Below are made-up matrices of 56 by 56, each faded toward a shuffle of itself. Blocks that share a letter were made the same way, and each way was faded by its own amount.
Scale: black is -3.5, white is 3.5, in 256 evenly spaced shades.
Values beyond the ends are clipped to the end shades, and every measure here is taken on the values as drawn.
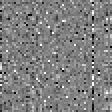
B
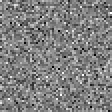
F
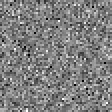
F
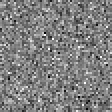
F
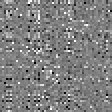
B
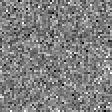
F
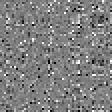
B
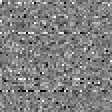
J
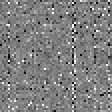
B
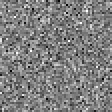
F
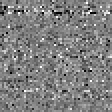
J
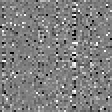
B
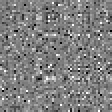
B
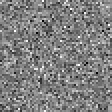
F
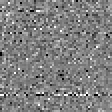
J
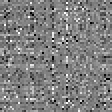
B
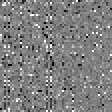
B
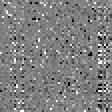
B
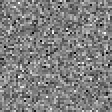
F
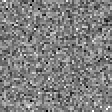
F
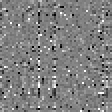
B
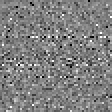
J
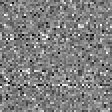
J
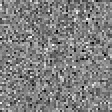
F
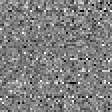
J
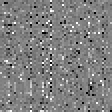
B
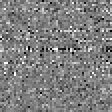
J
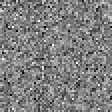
F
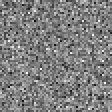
F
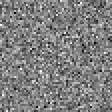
F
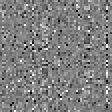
B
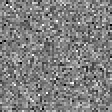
F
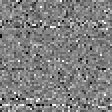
J
